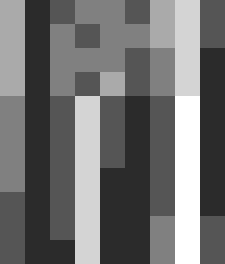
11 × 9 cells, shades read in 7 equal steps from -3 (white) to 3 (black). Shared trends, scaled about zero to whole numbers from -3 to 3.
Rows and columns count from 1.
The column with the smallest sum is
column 8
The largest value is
2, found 30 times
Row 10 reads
1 2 1 -2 2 2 0 -3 1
